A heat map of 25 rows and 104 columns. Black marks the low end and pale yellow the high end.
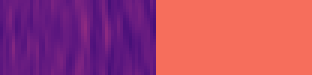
The table splits into one row of 2 panels. Panel 1,1: low, streaked downward, faint in contrast. Panel 1,2: high, flat.
